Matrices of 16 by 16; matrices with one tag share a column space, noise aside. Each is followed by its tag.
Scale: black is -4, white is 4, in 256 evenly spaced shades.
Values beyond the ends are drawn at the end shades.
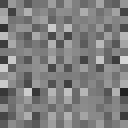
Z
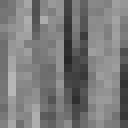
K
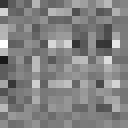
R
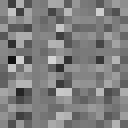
Z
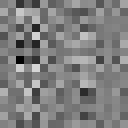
Z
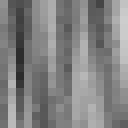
K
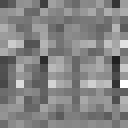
R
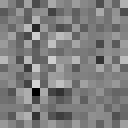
Z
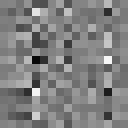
Z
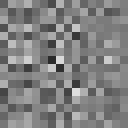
Z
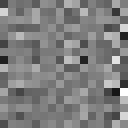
Z
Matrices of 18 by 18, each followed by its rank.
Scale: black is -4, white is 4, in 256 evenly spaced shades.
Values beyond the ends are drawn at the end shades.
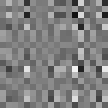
two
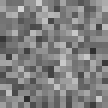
full rank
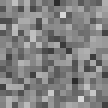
full rank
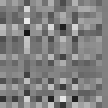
two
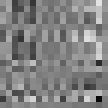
two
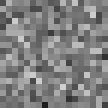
full rank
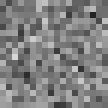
full rank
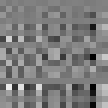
two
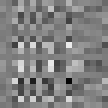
two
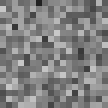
full rank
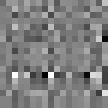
two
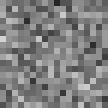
full rank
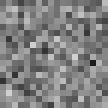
full rank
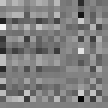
two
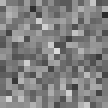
full rank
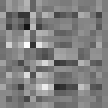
two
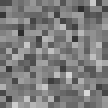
full rank
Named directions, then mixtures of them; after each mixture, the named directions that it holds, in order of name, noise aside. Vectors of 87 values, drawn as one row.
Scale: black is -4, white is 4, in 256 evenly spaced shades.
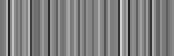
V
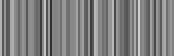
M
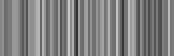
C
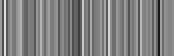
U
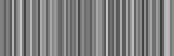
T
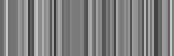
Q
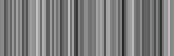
C, T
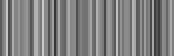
C, Q, V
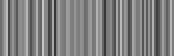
Q, V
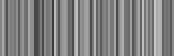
C, Q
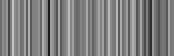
C, V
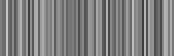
Q, T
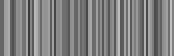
Q, V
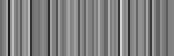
V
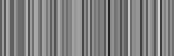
Q, U, V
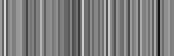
U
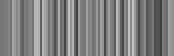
C, Q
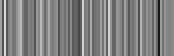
U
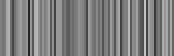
Q, V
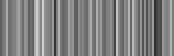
C, Q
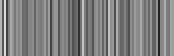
M, U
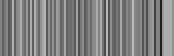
M, Q, T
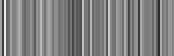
U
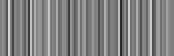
V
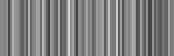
C, V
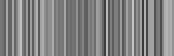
Q, T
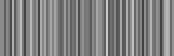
T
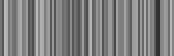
Q, U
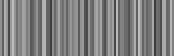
M, Q, V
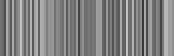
Q, T
